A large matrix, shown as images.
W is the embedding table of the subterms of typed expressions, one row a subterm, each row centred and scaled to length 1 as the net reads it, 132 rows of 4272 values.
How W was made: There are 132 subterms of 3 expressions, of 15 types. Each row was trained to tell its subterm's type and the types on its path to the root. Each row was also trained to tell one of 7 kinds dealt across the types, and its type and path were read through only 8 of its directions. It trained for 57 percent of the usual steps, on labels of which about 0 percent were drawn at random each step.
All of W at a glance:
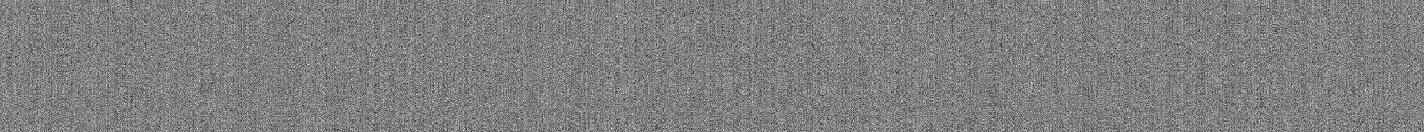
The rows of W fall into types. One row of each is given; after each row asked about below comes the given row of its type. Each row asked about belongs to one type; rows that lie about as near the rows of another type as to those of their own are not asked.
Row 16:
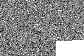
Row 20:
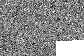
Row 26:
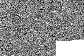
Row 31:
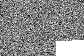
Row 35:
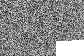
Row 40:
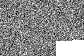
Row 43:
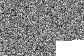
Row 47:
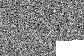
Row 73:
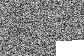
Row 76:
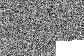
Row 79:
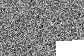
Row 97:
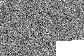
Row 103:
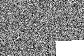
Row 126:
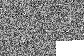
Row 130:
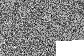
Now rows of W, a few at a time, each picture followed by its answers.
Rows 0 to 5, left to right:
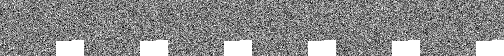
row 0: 79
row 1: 47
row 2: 79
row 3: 126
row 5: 97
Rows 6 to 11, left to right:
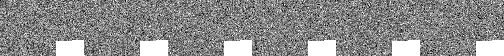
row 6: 40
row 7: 40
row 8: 16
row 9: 126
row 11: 47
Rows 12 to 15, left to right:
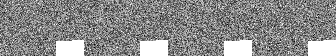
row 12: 43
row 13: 47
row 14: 47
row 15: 79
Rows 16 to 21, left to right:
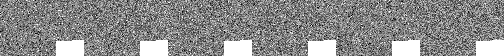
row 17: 35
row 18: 73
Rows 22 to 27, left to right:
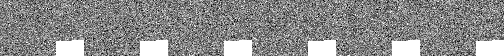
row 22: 79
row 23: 103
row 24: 47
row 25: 130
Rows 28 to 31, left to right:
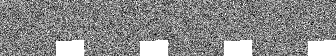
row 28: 130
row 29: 76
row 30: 20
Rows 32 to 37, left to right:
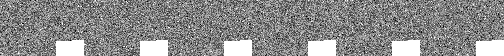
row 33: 40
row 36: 26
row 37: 97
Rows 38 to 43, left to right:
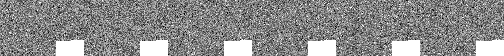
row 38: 76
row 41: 73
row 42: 26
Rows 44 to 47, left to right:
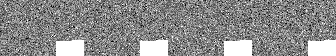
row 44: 97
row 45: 43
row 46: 47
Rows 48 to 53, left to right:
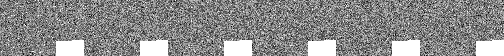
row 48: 103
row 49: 40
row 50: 47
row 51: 76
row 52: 103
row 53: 35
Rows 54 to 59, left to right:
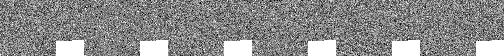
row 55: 40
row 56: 31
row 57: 43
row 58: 73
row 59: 76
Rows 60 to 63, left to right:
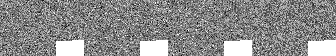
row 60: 130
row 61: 73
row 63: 26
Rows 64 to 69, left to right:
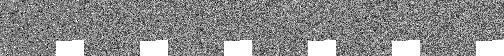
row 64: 130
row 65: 103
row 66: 40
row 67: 43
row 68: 126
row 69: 130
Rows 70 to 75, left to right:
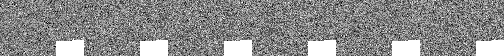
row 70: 16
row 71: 47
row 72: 73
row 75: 130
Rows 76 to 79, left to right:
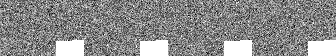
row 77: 79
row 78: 43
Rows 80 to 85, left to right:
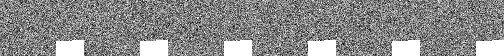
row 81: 31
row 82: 35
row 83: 73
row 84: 130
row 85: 35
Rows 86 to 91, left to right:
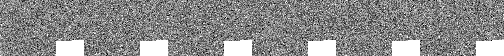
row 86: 130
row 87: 103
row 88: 73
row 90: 126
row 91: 103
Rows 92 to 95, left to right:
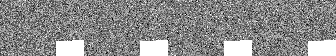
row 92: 103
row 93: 73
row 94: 40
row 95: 31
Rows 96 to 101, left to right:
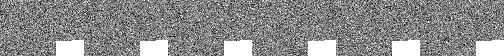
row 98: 73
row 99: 40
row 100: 79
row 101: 97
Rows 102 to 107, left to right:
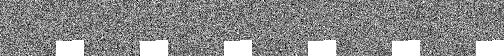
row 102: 20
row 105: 103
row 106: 40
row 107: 43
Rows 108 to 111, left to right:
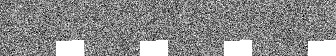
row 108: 47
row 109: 43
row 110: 97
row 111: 35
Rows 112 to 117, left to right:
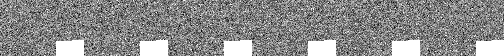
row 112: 79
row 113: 26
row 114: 126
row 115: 43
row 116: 126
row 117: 43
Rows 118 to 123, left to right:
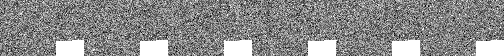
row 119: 76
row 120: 126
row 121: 20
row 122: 76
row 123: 76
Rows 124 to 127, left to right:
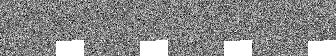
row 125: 79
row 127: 76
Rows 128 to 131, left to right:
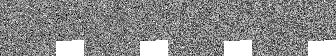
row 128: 97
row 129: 79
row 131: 126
